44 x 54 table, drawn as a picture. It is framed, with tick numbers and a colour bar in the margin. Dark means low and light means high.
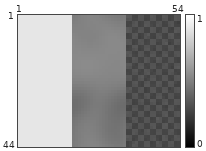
The table splits into one row of 3 panels. Panel 1,1: very high, flat. Panel 1,2: middling, smooth, faint in contrast. Panel 1,3: low, checkered, faint in contrast.
